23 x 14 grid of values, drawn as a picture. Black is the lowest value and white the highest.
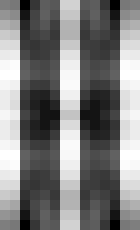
Mirror symmetry: left to right and top to bottom. Roughest part: centre. Stripes: upright, repeating 2 times. Slope: none.
